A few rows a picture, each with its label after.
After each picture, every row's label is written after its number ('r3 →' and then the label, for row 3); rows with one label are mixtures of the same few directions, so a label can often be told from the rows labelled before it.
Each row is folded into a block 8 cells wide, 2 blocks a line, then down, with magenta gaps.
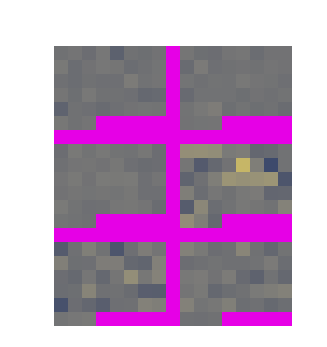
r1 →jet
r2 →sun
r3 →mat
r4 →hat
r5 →jet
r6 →jet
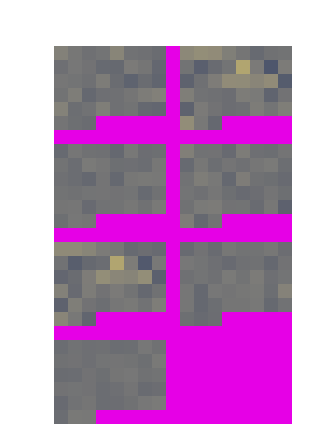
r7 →jet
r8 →hat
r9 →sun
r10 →sun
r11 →hat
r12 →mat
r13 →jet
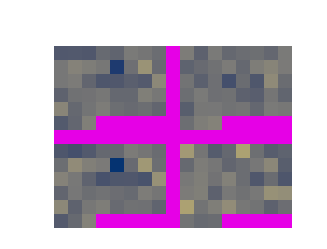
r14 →hat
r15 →mat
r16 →hat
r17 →jet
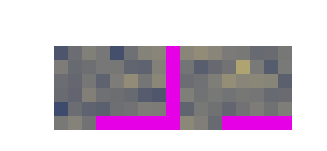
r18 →jet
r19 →hat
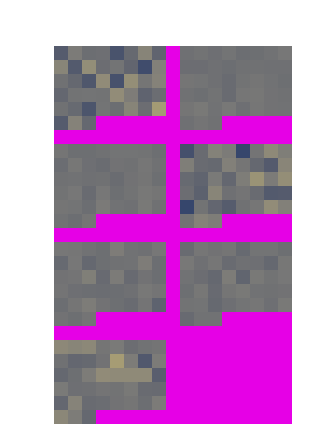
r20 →sun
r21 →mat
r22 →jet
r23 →jet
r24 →sun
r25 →sun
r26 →hat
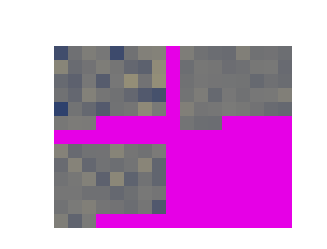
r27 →jet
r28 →jet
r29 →sun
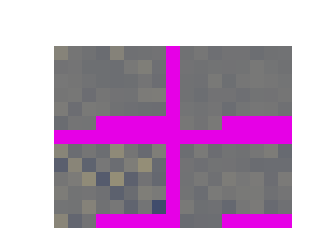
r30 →jet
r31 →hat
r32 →sun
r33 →mat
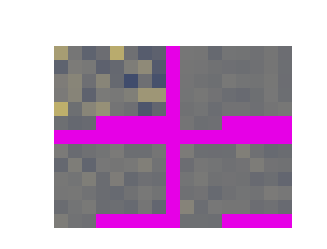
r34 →jet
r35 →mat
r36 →sun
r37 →jet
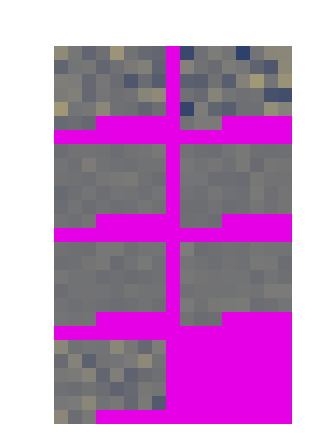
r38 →jet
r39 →jet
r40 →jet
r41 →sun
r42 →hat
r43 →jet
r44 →sun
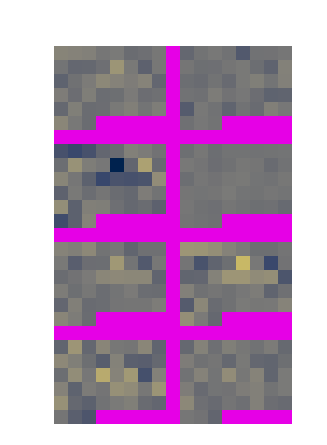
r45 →hat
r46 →jet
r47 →hat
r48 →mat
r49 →hat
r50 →hat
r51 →mat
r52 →mat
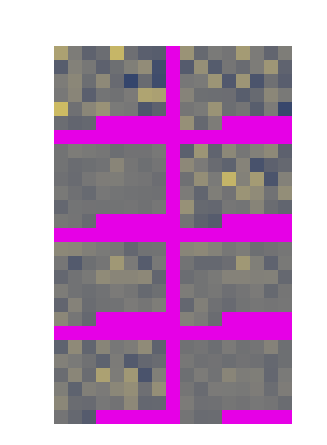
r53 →jet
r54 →sun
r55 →hat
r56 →mat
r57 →hat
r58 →hat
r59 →mat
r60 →mat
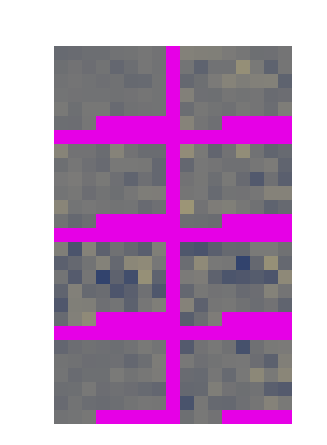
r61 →hat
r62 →hat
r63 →jet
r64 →jet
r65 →mat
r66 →hat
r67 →jet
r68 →jet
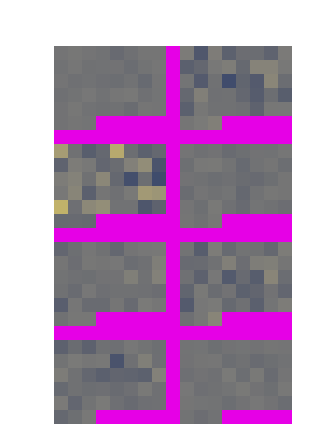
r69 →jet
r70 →mat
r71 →jet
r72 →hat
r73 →jet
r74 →mat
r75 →hat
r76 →mat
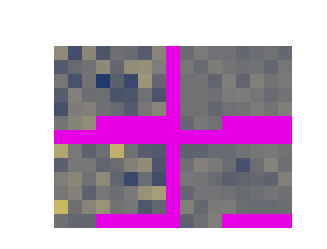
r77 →mat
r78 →sun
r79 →jet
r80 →hat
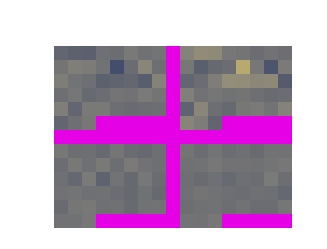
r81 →hat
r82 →hat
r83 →mat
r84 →mat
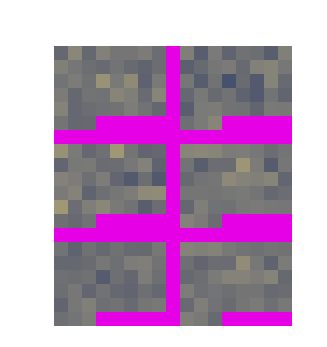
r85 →mat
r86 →mat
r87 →jet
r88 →hat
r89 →mat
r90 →hat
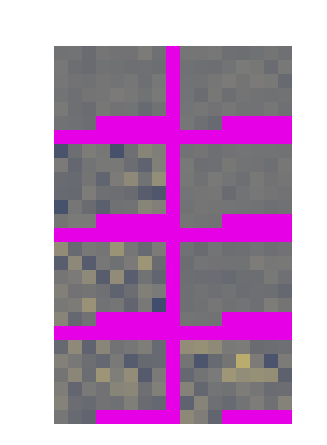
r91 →mat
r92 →hat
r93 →jet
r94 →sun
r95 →sun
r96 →mat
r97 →mat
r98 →hat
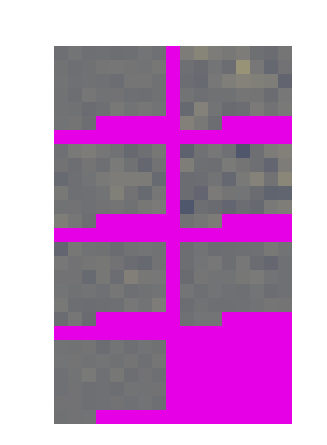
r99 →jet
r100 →hat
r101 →hat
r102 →jet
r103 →sun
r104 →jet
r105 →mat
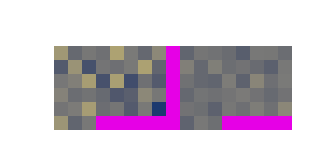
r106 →sun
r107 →sun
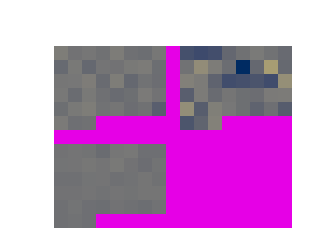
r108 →sun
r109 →hat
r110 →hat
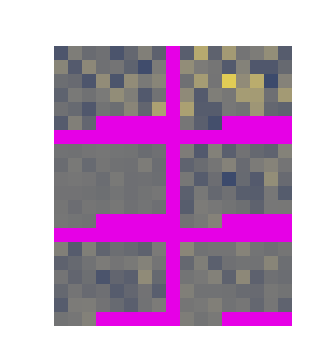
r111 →sun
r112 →mat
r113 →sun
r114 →mat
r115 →mat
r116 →sun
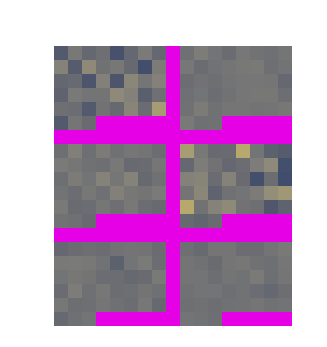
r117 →sun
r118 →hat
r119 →mat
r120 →jet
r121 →hat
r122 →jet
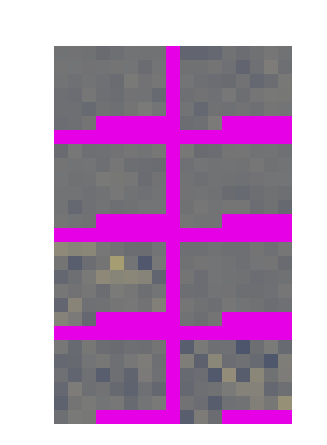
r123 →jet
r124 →hat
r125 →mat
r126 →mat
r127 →hat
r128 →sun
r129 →mat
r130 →sun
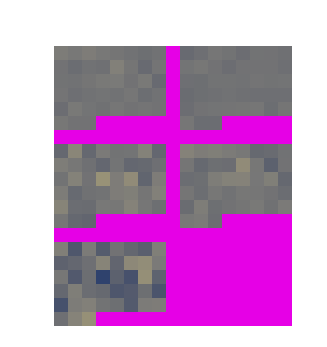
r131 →hat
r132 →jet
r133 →mat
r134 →hat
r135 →mat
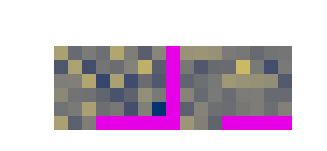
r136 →sun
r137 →hat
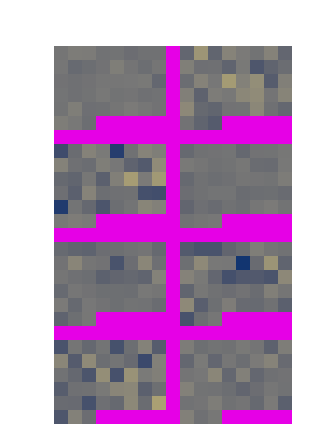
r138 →hat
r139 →mat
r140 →jet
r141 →jet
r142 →hat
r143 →hat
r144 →sun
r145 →sun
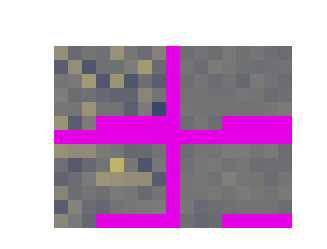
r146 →sun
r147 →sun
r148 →hat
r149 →mat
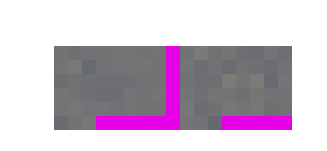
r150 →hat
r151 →mat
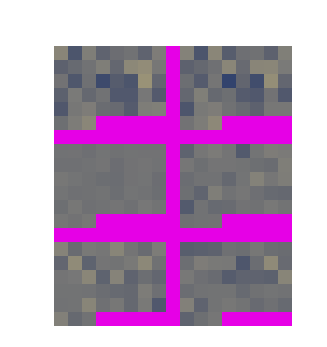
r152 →mat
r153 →mat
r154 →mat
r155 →jet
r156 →sun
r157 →hat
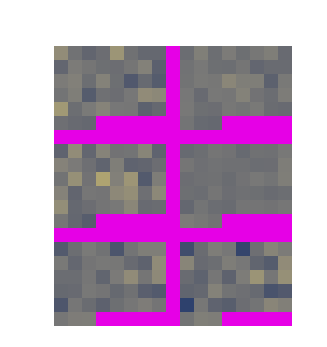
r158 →jet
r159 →mat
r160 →mat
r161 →jet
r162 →jet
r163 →jet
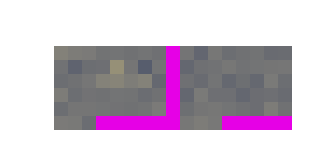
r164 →hat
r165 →mat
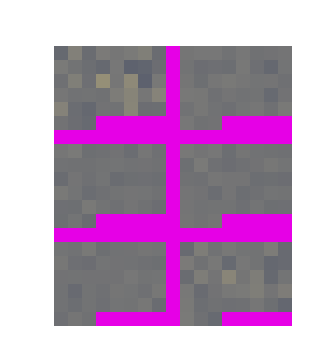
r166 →mat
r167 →hat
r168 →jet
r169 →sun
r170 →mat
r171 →mat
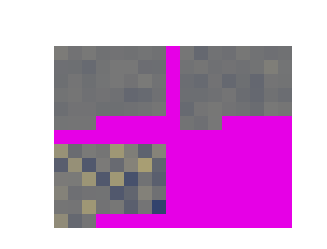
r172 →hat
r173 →mat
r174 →sun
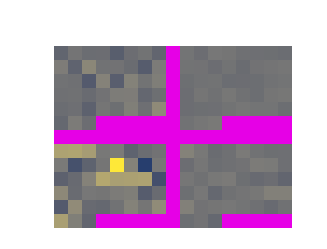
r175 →sun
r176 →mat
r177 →hat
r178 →jet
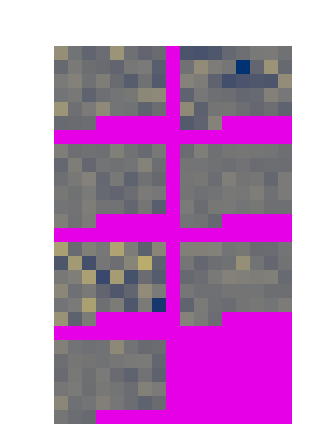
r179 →jet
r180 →hat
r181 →sun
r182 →mat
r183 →sun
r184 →hat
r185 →jet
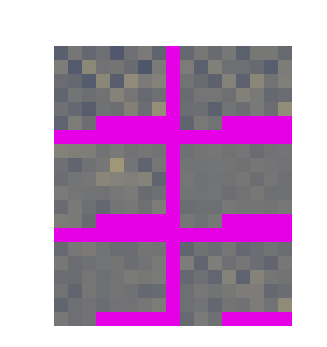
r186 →sun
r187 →sun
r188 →hat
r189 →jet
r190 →jet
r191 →sun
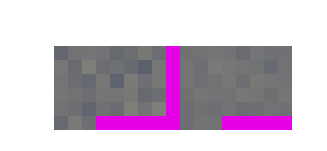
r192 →sun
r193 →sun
